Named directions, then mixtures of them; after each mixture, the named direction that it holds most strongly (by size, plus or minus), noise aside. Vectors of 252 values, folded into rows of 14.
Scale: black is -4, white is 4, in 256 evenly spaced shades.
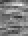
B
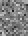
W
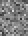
W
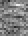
B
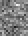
W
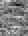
B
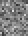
W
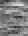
B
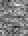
W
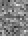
W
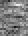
B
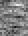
B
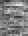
B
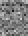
W
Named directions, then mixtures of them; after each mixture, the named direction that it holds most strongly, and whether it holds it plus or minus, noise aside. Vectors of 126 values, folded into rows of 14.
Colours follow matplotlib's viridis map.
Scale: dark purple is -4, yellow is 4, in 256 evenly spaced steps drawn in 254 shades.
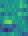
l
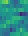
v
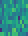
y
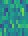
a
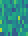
y, minus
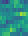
v, minus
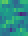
v, plus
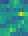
v, minus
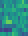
l, plus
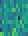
y, plus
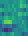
l, plus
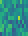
y, minus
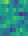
v, plus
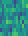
y, plus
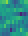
v, plus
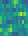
v, minus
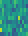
y, minus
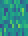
a, plus
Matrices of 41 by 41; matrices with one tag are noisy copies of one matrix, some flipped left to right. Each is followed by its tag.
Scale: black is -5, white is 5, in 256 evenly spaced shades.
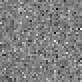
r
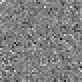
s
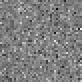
r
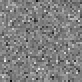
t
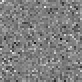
s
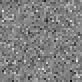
t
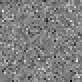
t
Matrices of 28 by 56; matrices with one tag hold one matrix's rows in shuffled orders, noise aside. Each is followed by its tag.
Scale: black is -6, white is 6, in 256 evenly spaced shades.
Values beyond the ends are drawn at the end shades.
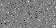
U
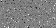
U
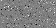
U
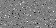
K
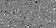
U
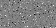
K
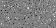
U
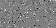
K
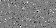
K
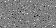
K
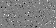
U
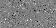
K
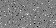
K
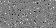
K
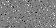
U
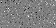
U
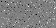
U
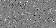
K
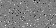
K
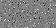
K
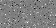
K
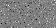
U
